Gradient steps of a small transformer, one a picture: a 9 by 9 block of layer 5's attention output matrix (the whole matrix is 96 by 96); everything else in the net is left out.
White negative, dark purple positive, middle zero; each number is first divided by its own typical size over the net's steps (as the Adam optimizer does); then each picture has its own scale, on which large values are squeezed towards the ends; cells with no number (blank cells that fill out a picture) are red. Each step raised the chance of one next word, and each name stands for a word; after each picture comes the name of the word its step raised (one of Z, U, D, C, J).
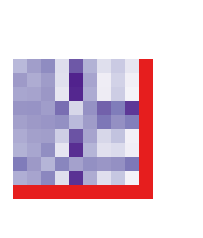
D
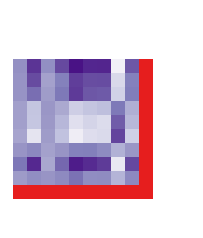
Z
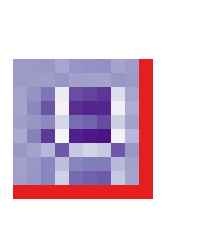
Z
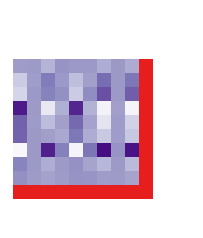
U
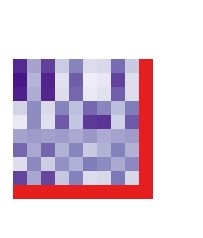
D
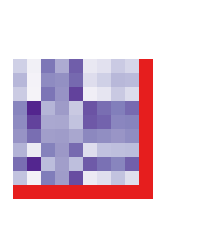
D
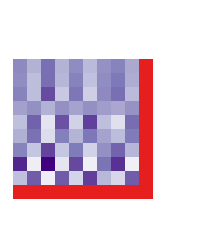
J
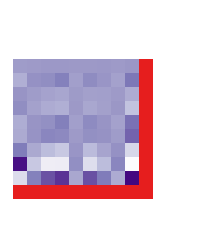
J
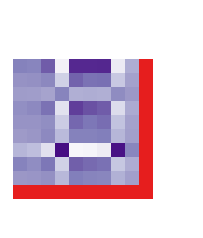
U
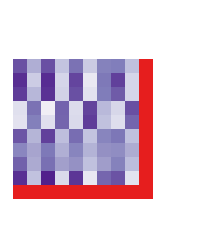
D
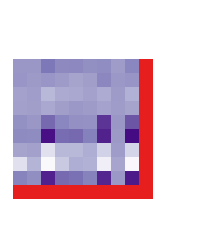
J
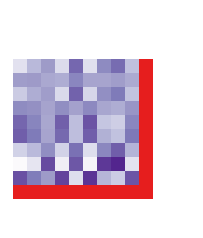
J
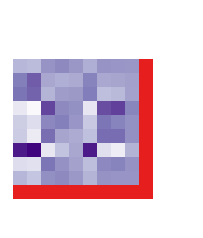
U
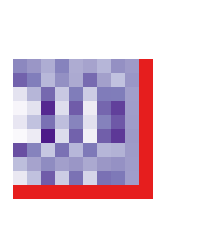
Z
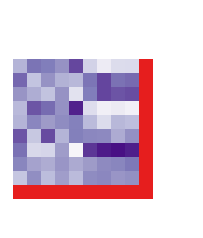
U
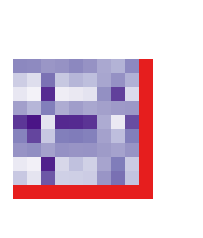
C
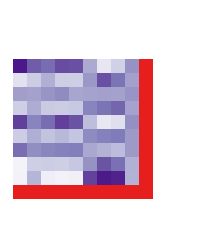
C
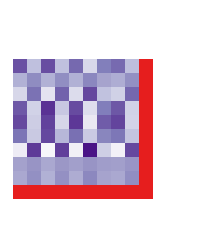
U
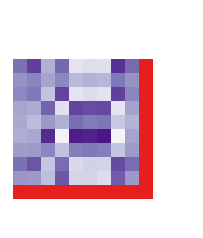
Z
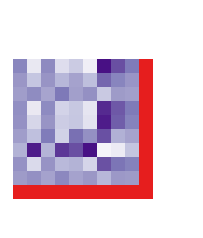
U
